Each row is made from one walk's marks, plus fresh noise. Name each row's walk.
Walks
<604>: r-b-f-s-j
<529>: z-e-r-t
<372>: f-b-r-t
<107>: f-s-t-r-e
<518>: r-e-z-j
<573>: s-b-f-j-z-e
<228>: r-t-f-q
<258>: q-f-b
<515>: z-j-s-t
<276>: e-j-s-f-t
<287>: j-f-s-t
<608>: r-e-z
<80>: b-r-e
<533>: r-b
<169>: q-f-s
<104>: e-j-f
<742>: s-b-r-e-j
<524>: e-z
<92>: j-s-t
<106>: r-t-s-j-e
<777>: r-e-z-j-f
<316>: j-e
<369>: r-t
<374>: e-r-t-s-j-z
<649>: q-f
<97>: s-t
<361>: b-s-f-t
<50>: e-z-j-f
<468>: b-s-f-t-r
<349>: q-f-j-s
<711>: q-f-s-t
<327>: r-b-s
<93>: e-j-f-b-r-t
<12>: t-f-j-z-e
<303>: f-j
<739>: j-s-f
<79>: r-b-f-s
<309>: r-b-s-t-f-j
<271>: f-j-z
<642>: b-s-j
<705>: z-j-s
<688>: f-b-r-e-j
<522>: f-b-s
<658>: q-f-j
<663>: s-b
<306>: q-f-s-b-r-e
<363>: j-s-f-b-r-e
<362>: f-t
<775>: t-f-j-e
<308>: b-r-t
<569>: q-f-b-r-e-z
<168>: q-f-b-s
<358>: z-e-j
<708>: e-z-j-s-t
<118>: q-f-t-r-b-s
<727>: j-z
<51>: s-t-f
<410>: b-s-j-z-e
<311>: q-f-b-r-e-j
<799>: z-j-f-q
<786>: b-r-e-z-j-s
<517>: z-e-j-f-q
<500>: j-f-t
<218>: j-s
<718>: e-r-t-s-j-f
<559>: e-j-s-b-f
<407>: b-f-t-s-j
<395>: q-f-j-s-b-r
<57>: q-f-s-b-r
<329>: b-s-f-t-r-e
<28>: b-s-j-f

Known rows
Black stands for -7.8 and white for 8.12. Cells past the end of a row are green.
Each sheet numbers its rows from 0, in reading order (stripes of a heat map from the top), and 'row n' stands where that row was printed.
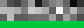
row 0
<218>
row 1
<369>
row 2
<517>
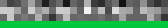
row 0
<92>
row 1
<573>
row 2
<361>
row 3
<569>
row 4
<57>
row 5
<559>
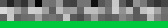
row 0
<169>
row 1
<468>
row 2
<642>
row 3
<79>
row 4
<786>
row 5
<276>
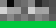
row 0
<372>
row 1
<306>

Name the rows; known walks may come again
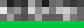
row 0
<258>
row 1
<727>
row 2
<276>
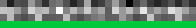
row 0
<522>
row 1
<705>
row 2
<799>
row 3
<93>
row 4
<50>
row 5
<658>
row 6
<169>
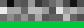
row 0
<228>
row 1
<663>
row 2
<271>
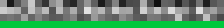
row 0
<369>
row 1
<786>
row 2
<688>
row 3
<12>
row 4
<306>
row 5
<777>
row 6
<168>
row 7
<395>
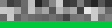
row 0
<92>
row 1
<533>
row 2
<80>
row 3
<711>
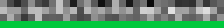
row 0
<559>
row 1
<218>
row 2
<410>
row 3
<104>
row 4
<316>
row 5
<468>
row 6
<649>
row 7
<97>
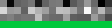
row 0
<372>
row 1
<309>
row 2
<79>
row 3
<517>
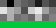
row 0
<118>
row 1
<51>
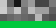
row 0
<518>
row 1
<642>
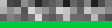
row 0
<742>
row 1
<407>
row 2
<361>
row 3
<604>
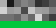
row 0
<308>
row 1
<28>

